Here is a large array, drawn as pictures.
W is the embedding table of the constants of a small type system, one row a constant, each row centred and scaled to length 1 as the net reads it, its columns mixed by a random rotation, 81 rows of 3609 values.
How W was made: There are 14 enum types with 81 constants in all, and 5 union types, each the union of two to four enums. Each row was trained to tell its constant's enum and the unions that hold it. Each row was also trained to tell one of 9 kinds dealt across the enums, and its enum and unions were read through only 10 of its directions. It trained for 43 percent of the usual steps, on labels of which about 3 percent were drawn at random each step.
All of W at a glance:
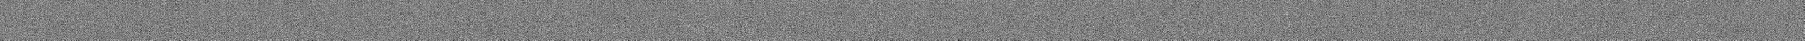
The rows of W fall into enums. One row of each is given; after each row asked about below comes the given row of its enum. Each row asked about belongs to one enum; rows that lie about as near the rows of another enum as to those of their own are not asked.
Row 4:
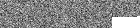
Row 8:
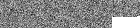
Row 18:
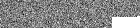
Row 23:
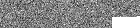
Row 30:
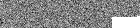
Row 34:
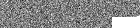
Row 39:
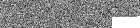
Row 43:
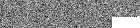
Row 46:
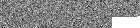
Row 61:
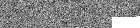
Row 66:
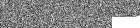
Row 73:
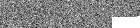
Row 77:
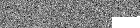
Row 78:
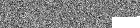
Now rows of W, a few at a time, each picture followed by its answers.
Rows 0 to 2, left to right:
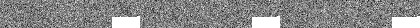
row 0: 23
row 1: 8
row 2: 18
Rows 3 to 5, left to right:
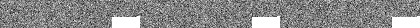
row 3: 77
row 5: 23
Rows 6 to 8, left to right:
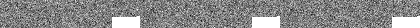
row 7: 8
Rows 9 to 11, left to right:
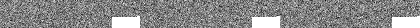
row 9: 46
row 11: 46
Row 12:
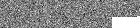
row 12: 43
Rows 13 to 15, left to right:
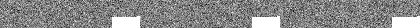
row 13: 77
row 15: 8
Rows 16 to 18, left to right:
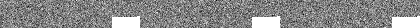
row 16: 73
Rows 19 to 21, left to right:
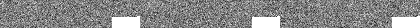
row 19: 34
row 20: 43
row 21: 77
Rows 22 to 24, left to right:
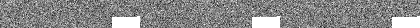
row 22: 30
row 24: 4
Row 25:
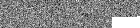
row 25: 18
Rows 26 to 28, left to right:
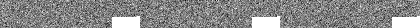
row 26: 78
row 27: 18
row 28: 46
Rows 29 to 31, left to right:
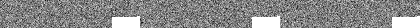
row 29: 46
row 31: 23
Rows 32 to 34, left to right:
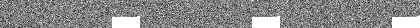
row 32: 66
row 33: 30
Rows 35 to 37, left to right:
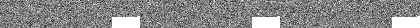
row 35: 4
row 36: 43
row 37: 30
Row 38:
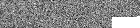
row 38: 66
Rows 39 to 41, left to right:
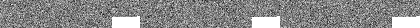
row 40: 61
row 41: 34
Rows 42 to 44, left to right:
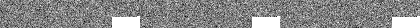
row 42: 23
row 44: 46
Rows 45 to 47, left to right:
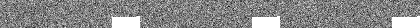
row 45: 73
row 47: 34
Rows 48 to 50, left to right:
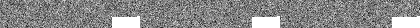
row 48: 23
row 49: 78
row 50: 34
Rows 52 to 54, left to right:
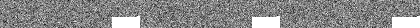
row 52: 77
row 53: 73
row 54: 8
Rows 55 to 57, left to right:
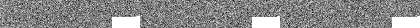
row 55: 30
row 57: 30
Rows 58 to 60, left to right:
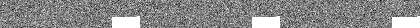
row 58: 78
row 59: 23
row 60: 43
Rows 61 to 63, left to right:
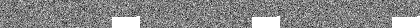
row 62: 78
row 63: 78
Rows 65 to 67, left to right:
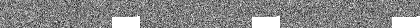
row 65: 39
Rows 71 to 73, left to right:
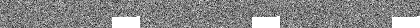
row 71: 34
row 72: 30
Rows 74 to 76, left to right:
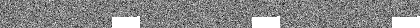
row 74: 8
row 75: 34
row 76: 46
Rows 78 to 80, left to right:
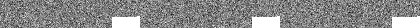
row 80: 39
